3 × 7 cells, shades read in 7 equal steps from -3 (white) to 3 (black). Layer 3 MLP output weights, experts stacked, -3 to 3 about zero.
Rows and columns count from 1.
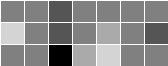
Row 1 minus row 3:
0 0 -2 1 2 0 0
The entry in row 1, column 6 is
0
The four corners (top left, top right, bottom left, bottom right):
0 0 0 0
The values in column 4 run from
-1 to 0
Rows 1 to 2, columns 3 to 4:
1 0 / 1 0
